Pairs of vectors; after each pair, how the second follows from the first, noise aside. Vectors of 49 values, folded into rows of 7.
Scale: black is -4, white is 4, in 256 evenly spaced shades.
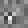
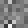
wrapped around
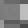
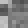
wrapped around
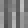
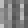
wrapped around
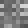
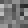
sign-scrambled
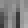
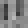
wrapped around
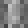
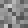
sign-scrambled
